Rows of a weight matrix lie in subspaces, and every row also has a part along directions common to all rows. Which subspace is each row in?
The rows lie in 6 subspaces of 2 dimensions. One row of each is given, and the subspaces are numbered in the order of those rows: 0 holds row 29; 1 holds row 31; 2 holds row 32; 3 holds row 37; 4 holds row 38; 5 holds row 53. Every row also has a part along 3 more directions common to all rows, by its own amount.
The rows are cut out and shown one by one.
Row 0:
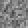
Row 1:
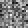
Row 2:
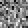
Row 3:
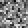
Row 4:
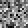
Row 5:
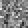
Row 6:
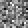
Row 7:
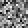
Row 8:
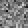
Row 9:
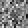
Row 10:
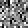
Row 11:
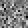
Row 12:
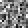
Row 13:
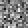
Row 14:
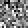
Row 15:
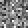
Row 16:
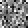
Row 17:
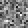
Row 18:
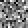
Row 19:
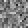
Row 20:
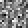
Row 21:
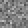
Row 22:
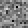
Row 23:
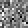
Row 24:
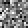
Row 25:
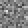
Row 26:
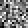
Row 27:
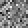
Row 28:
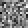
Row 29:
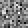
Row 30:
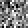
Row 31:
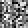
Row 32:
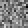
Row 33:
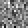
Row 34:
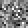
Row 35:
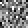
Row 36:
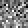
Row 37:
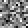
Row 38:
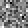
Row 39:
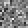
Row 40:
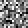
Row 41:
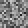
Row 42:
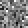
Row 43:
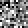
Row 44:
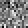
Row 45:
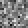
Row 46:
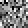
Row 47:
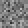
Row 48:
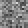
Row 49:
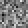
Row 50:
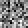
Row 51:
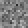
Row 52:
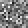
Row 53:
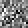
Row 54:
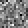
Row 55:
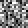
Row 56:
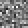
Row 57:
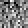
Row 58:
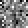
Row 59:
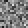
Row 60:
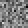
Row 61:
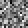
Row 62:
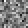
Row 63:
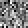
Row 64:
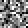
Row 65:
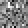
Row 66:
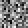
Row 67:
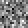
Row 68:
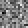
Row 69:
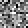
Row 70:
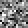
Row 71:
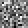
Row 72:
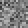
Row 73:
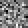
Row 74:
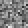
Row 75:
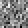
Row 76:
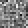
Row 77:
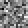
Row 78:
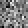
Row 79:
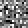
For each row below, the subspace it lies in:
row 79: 0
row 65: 4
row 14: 4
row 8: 2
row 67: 3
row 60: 2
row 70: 5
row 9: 4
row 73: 2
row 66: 1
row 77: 2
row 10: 5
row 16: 2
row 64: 3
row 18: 0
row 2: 2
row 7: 4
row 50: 3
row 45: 4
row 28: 2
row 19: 3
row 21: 3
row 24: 5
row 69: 3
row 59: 3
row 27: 4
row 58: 2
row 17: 0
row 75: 5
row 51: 3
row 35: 2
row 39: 5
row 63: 1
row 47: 3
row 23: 5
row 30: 4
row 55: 1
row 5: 5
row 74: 1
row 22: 0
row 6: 0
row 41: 1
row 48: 1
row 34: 5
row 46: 2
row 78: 4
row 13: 1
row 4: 1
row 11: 5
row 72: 5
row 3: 4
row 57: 0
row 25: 2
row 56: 0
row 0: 5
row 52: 1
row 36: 2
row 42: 2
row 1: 1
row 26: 4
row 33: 4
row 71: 1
